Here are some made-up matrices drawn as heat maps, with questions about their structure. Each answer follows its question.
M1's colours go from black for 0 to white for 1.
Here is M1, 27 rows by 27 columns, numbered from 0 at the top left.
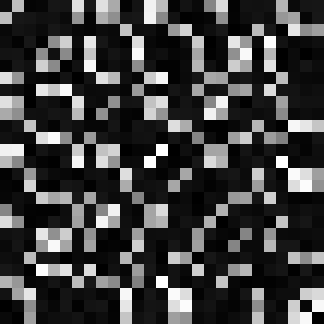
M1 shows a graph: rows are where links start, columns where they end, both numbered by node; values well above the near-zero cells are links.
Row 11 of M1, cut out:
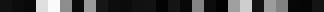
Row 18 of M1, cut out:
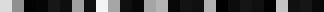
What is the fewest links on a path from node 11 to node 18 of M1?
2
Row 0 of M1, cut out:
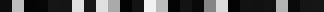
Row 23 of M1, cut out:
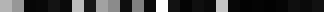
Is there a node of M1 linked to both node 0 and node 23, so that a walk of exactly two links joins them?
yes
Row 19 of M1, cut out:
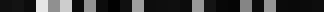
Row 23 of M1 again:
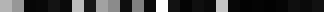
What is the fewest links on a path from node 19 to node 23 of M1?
2
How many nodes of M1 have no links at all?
0
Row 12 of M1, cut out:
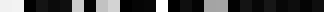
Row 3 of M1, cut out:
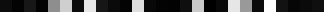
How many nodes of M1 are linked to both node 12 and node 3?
0
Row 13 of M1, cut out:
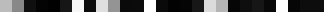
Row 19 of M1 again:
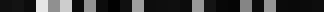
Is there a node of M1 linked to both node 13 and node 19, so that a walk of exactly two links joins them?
no
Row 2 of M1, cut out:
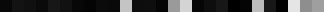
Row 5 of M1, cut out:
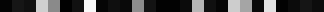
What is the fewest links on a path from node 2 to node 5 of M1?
5
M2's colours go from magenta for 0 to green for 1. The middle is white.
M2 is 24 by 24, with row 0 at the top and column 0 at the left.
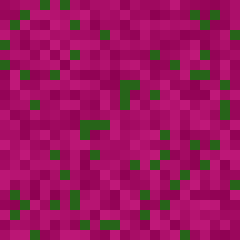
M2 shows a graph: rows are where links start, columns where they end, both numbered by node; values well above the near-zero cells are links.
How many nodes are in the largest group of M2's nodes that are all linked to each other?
3
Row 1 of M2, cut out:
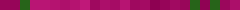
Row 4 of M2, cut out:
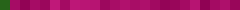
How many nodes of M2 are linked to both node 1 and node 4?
0
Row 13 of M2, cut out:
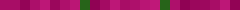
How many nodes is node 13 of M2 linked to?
2
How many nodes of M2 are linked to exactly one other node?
2
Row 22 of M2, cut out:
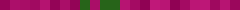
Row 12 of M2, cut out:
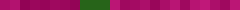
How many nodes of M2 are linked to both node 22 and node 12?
2
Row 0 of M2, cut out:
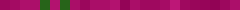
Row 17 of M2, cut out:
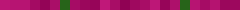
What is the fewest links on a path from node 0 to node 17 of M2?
2
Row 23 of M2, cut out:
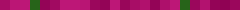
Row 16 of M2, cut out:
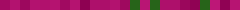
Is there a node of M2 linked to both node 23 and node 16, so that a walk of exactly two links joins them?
no
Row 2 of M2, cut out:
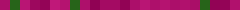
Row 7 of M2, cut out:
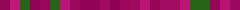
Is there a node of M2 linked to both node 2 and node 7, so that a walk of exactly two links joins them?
yes
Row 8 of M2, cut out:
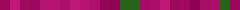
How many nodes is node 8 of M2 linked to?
3
